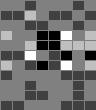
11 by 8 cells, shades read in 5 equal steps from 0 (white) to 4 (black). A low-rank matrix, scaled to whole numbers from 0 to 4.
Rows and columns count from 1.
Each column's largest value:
3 3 3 4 4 4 3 4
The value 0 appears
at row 4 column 6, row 6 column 3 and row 7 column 6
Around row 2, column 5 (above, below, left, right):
2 2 2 3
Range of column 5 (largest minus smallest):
2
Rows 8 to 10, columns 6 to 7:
3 3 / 2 3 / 2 3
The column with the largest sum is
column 4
